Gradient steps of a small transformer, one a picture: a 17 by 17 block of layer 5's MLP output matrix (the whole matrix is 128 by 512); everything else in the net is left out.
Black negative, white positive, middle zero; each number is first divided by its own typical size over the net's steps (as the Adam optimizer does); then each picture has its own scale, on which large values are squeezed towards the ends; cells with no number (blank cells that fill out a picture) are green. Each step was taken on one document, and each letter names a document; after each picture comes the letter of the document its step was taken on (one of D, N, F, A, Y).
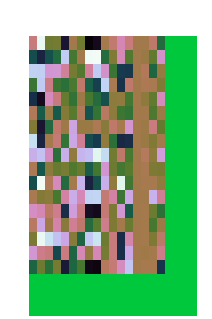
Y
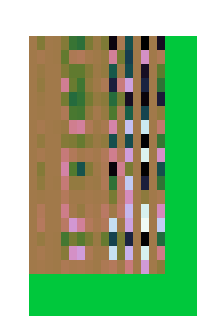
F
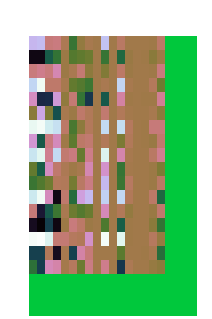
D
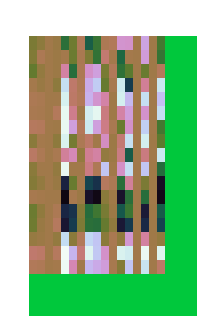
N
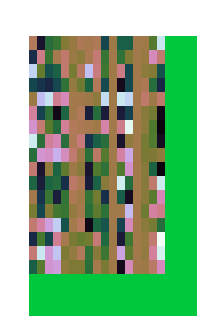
D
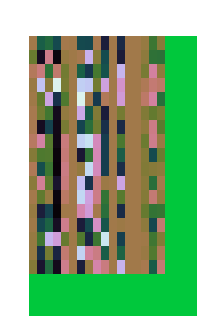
Y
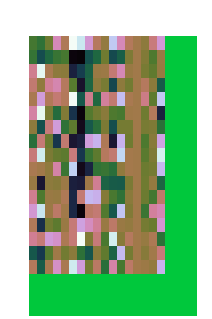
Y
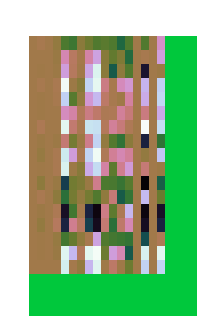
N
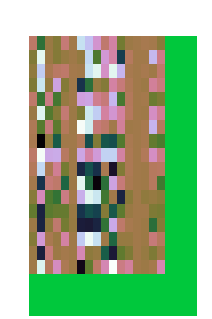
Y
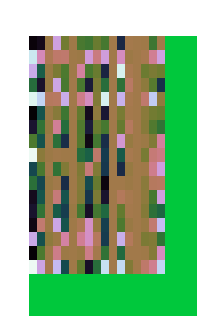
D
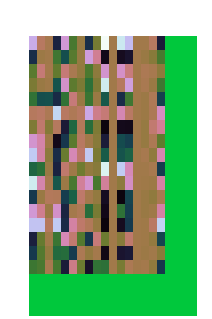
D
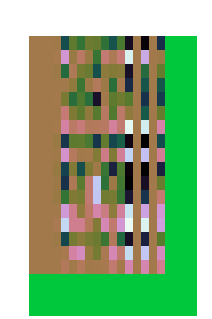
F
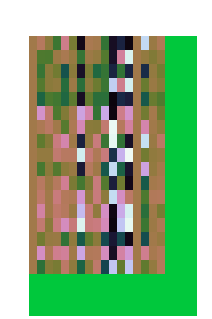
N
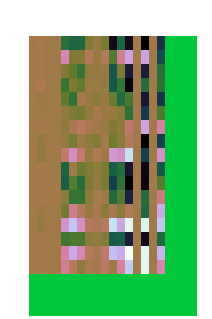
F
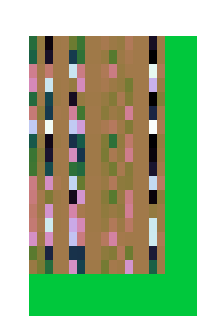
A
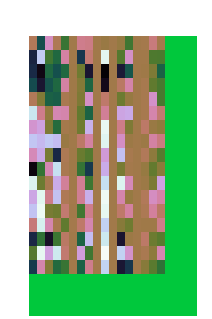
D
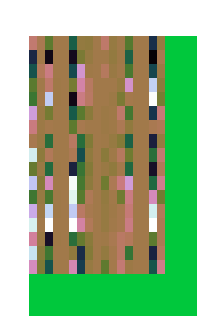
A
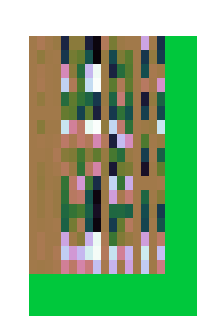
N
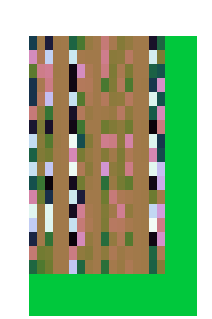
A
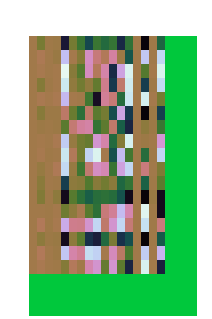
N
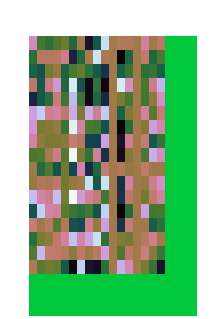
D
